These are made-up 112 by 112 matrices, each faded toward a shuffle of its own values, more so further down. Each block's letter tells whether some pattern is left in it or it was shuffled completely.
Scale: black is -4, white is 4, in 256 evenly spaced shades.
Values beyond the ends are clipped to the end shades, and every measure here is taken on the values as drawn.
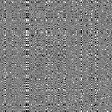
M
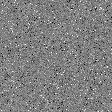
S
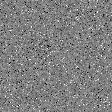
S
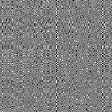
M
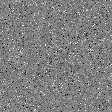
S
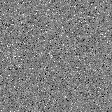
S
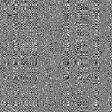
M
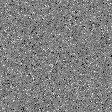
S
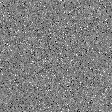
S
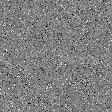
S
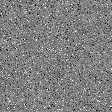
S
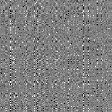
M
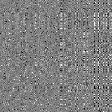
M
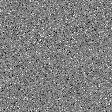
S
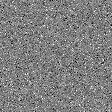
S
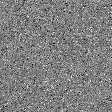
S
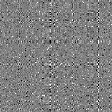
M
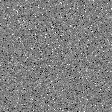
S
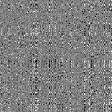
M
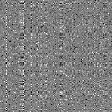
M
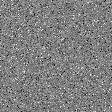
S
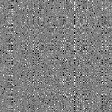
M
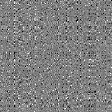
M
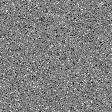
S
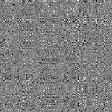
M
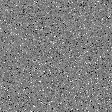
S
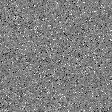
S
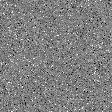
S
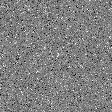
S
